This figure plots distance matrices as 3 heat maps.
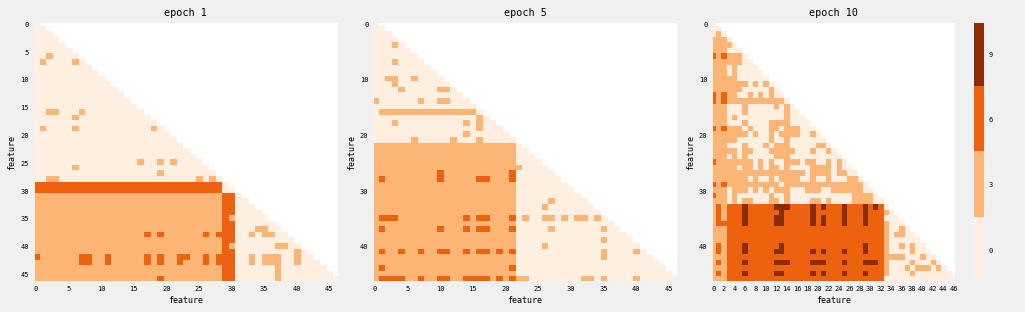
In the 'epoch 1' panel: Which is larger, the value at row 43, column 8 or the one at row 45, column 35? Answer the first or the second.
the first
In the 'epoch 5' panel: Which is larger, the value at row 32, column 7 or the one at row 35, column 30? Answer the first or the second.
the first
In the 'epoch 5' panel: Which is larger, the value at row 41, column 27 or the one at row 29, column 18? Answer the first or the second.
the second
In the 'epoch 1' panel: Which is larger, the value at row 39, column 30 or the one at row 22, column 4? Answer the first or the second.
the first
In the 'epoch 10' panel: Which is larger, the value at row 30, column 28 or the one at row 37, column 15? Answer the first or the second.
the second
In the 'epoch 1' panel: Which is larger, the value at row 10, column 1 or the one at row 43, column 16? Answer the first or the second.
the second
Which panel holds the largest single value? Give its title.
epoch 10
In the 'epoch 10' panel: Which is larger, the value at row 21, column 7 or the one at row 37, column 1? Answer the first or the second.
the second
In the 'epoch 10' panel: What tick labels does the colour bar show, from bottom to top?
0, 3, 6, 9
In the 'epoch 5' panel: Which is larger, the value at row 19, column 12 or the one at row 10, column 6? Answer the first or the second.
the second
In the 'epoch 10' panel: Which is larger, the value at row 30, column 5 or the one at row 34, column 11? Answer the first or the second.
the second
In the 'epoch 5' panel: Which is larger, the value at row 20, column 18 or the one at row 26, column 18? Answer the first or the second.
the second
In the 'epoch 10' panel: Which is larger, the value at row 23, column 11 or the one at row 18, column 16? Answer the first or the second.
the first
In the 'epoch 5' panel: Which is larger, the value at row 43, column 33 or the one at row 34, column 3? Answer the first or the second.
the second
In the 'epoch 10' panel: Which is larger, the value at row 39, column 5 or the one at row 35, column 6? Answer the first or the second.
the second
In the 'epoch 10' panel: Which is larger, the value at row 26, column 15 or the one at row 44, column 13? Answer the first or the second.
the second
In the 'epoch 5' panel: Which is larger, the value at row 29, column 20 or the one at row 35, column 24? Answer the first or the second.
the first
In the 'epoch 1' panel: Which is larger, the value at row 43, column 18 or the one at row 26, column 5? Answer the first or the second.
the first
